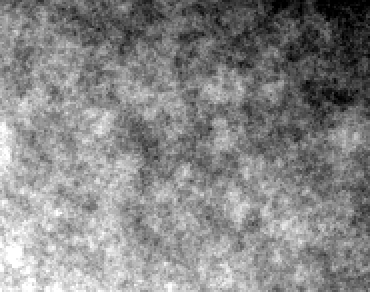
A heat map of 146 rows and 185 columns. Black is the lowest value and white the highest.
Odd rows or columns: none. Average level on the scale: 50%. Ninth with the highest average: bottom left. Slope: up to the bottom left. Mirror symmetry: none.
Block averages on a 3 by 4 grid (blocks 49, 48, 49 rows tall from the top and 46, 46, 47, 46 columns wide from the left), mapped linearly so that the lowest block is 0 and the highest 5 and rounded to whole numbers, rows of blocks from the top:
3 2 1 0 / 4 3 3 2 / 5 4 4 3
